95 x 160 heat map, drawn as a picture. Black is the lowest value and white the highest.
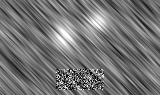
The bottom middle is the roughest part. There are two bumps. In the bottom middle lies a patch that is rougher than the rest. Streaks slant down to the right. There is no overall slope.
